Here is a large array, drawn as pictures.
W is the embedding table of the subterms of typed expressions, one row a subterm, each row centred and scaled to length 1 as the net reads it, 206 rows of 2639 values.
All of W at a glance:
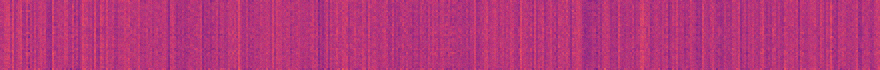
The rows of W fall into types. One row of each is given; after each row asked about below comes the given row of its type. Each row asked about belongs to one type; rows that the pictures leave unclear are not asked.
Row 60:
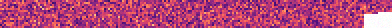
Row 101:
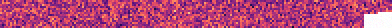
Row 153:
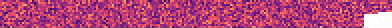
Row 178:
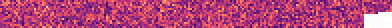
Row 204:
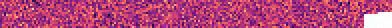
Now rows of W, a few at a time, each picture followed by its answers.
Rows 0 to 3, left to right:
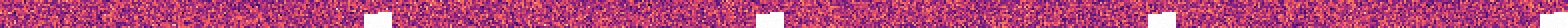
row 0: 101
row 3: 101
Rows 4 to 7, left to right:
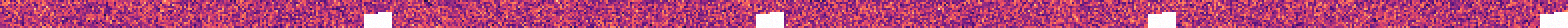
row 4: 178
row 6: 204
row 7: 60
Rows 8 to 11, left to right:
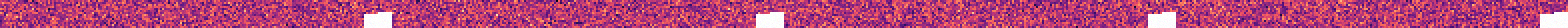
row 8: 204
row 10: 101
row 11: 178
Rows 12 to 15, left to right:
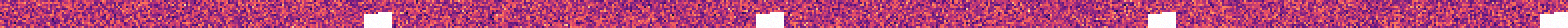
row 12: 153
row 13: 101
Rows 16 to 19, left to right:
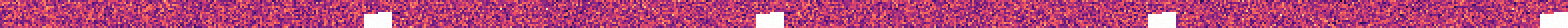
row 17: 153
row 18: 153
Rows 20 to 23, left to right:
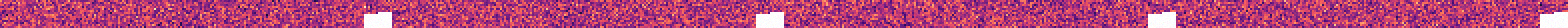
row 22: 153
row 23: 153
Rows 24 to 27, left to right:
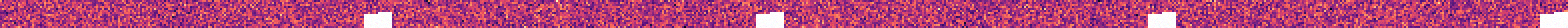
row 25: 204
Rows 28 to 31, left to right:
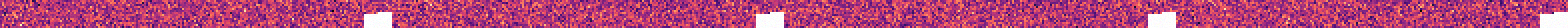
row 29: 60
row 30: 101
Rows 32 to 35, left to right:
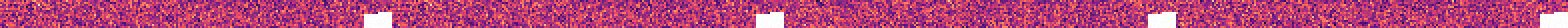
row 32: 60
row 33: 60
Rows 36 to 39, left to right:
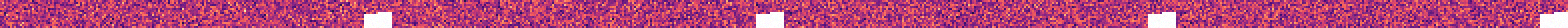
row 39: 204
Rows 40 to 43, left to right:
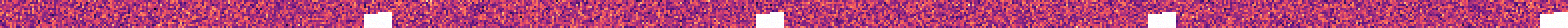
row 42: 153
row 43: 204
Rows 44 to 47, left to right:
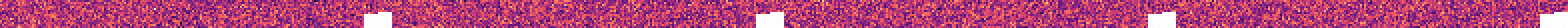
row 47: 178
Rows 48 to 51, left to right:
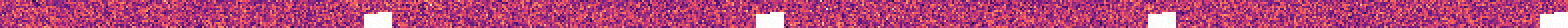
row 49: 60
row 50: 60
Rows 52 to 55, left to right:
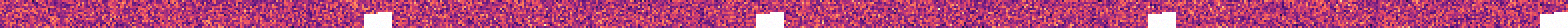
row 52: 101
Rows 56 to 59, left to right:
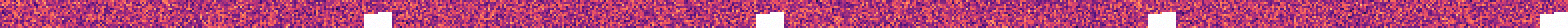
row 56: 178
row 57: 204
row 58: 101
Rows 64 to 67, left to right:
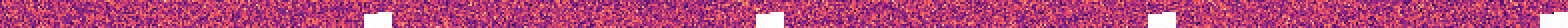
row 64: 178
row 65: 60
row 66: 153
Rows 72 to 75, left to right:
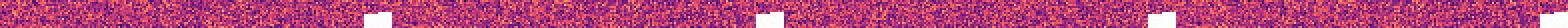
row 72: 153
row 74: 204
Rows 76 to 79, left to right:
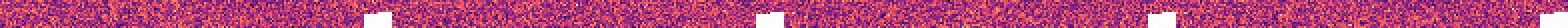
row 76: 101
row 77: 153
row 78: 60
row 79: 101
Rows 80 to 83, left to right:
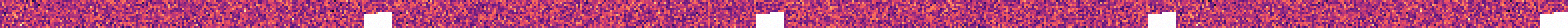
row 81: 178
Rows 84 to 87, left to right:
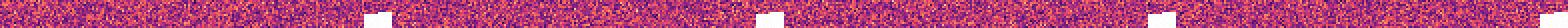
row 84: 178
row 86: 153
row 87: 153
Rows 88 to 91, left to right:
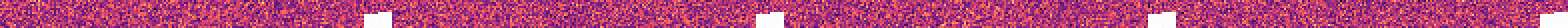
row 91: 153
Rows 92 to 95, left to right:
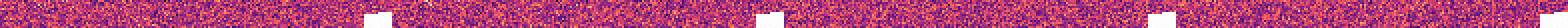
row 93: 60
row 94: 204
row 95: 178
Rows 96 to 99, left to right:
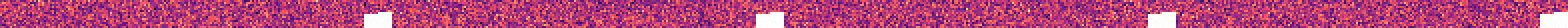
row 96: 153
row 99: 204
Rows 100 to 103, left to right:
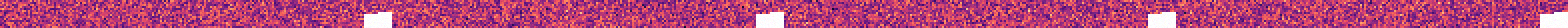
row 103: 178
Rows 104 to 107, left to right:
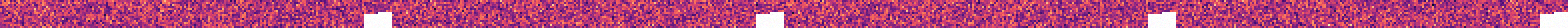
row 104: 178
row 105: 153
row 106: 178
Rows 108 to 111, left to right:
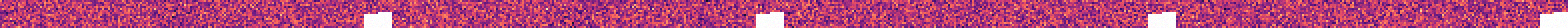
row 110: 153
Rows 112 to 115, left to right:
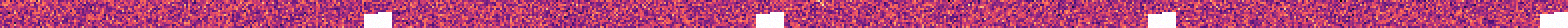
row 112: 178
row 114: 60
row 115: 60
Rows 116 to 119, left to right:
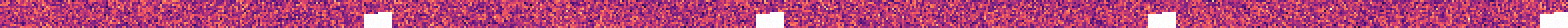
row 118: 60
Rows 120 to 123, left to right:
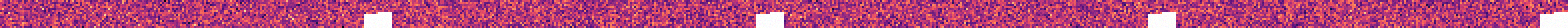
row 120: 60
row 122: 204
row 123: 101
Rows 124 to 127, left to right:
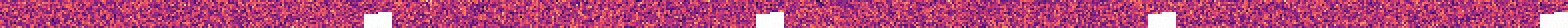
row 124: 153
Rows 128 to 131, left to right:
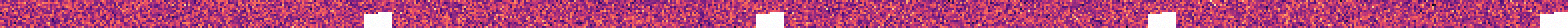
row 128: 153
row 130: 60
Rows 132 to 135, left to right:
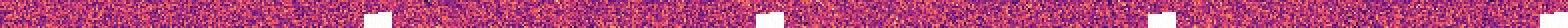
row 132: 204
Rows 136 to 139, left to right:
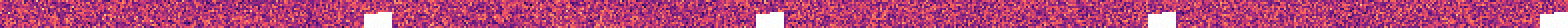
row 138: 204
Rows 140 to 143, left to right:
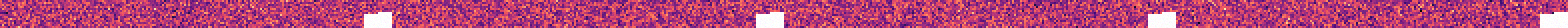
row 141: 101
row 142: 101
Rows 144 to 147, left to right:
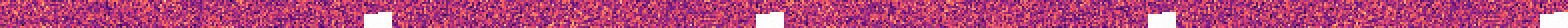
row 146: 178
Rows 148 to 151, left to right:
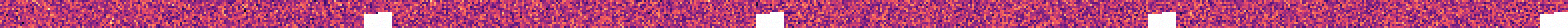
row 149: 153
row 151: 153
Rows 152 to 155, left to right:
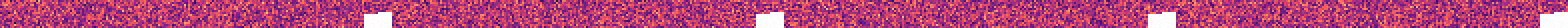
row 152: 178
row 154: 60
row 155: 178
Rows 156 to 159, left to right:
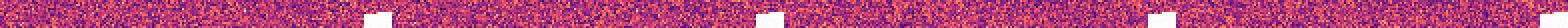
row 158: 101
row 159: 101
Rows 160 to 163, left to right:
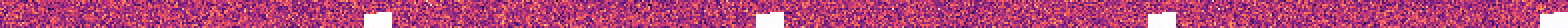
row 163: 60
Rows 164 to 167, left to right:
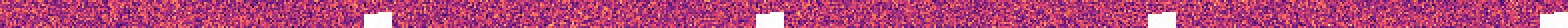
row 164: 101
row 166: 153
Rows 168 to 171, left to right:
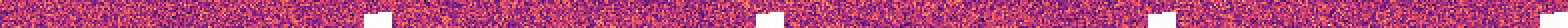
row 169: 101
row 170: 60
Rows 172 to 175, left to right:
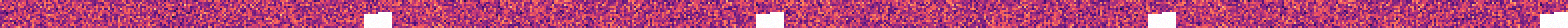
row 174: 178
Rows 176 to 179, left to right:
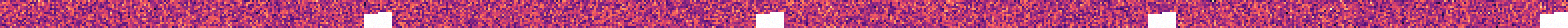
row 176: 153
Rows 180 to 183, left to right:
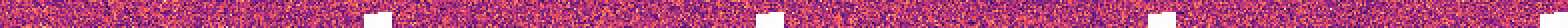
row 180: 101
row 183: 153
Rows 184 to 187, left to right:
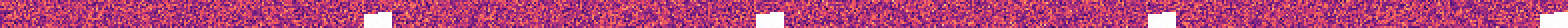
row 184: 204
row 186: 153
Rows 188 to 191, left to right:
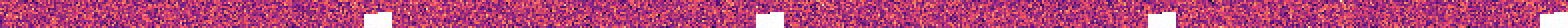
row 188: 204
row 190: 60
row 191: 204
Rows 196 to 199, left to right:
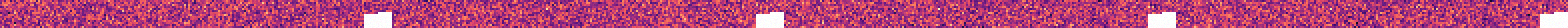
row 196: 178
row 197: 204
